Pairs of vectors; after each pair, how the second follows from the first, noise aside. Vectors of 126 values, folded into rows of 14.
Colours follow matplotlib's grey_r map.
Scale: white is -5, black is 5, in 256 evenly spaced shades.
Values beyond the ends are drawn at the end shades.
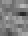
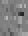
partly zeroed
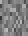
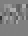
partly zeroed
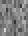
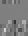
partly zeroed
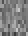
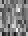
scaled up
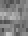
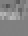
partly zeroed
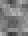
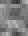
reversed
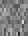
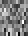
scaled up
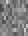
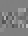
partly zeroed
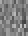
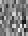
scaled up
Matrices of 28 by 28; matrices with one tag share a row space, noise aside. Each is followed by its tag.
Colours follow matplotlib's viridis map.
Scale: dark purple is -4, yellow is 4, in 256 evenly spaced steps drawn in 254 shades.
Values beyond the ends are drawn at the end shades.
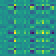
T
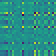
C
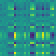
T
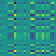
T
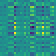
T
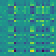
T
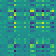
T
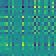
C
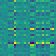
T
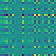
C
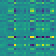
T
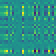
C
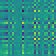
C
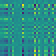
C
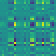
T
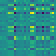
T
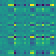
T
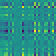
C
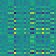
T
